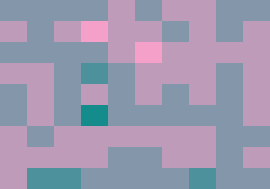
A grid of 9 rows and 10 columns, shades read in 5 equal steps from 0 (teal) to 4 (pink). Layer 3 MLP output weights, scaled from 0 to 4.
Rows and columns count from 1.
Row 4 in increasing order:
1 2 2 2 3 3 3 3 3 3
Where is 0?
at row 6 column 4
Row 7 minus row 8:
0 -1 0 0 1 1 0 0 0 -1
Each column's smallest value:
2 1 1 0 2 2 2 1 2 2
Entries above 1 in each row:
10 10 10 9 10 9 10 10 7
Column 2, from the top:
2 2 2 3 3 3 2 3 1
